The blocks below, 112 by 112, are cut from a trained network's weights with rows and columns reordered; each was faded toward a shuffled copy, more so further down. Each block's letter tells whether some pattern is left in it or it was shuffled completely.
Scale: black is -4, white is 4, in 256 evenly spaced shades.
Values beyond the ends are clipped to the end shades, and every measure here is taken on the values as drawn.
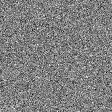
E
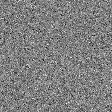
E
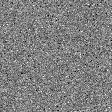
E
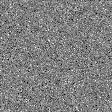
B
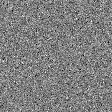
B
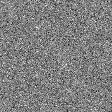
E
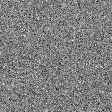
B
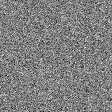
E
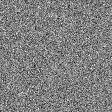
B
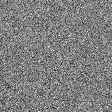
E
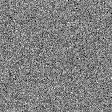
E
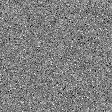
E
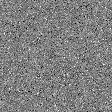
B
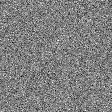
E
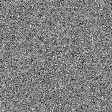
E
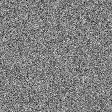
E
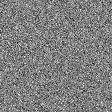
B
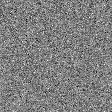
B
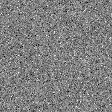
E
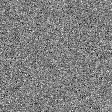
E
